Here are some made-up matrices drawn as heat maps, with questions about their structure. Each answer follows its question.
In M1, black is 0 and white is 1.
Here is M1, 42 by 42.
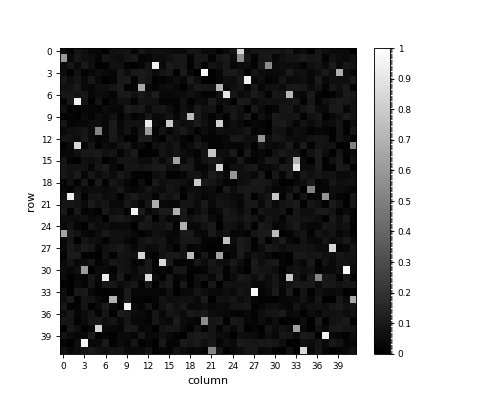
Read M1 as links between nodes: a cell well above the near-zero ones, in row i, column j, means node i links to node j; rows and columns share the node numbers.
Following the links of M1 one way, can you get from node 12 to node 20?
no
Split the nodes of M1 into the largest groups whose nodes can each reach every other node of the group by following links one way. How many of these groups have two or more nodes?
5
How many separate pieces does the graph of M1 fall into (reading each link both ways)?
5
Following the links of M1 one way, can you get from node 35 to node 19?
yes
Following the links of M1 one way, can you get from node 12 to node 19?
yes
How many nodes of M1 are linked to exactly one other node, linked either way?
4
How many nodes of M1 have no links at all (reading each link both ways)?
1
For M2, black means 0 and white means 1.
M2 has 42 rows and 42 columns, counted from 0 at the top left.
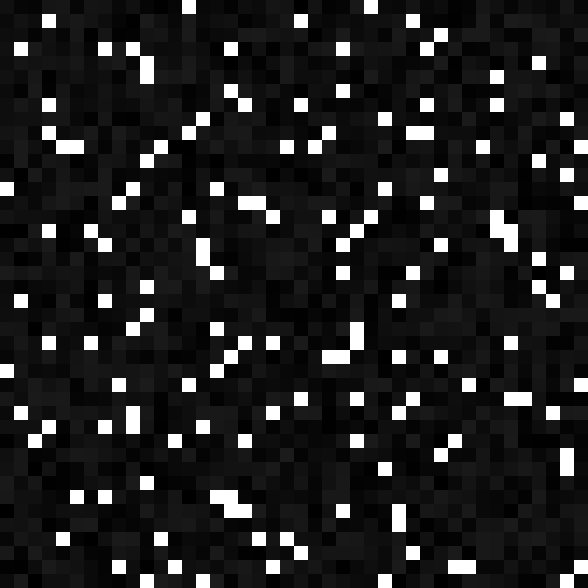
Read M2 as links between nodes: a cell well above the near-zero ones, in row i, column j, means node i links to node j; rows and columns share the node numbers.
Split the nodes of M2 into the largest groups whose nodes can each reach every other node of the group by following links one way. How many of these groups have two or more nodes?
1
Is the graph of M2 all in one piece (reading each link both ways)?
yes
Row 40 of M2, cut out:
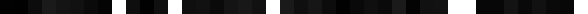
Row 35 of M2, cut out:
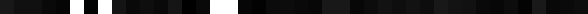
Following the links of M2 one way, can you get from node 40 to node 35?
yes
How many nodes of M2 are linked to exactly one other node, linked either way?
4
